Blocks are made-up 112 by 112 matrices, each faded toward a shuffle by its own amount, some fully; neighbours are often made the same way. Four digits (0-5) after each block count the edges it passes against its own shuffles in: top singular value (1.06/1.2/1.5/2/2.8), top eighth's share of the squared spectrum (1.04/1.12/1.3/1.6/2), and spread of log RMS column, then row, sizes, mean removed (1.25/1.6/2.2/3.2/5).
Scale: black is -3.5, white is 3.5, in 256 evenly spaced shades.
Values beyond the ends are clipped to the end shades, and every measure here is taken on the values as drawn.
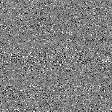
1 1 0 3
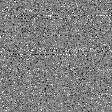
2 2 0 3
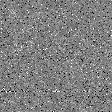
2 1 0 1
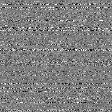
2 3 0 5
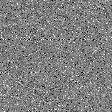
1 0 0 1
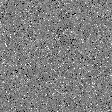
0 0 0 0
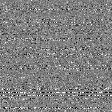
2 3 0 4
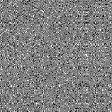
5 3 2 2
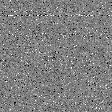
2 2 0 2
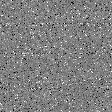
1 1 0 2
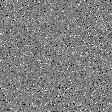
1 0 0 1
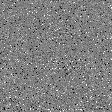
1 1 0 1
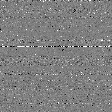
4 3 0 3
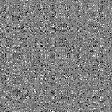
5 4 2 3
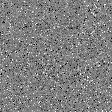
2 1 0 0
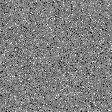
3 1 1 0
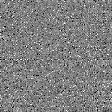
4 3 1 1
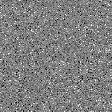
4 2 1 1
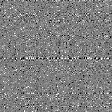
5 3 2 3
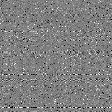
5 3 1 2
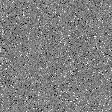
0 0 0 0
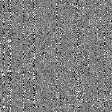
2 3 4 2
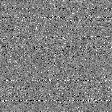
2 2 0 3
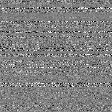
2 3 0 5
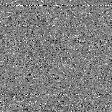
2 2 0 3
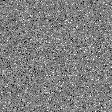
0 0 0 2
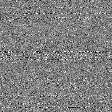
2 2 0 4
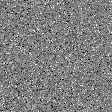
0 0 0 0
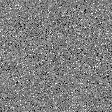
0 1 0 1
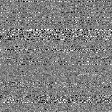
2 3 0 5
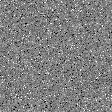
0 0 0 0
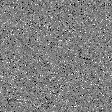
0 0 0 1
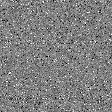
0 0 0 1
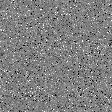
0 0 0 0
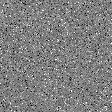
0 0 0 0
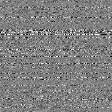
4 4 0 4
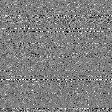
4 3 0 4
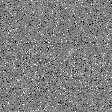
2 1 0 1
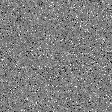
1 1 0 0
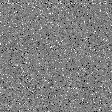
2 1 0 1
